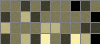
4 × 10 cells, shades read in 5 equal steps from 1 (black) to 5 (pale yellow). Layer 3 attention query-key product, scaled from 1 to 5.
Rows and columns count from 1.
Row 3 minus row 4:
2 0 -1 1 -1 1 1 -2 -2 1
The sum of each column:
11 12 13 10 14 13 11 12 11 7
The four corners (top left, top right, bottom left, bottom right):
3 3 2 1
